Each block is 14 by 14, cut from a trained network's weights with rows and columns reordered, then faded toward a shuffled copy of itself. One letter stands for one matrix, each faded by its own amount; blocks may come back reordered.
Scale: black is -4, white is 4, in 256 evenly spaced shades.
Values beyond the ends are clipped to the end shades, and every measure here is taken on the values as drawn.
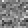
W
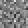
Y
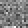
W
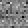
W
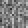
Y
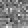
W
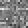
W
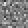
W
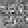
W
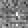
W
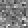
W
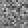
Y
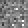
W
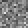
Y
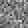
Y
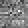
W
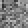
Y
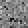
W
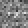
W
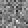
Y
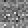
W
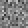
Y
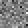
Y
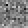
W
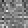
W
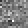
W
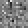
W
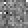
W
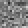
Y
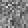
Y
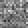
W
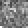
W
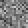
Y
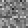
Y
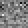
W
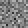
Y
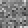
W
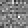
W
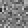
Y
